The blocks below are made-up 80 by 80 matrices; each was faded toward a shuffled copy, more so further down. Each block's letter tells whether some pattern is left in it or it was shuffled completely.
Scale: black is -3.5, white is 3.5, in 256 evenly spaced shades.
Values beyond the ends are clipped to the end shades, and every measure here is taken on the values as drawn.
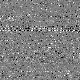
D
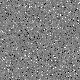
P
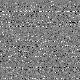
D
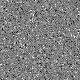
P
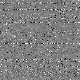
D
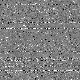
D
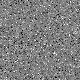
P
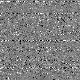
D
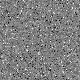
P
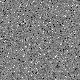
P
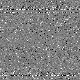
D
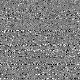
D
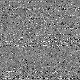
D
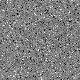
P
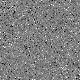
P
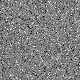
P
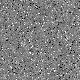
P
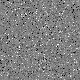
P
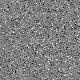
P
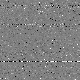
D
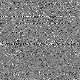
D
